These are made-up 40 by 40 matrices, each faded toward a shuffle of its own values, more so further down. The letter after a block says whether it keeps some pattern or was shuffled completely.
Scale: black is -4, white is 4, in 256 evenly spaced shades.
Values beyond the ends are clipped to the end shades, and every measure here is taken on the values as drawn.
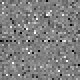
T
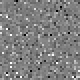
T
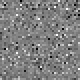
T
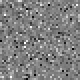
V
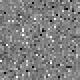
V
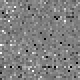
T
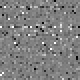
T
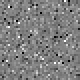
V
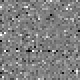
T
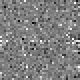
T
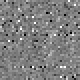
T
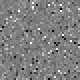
V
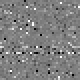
T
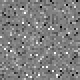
V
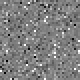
V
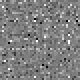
T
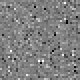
V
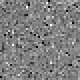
V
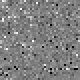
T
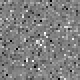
V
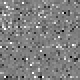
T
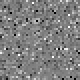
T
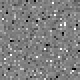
V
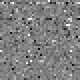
T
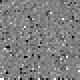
T
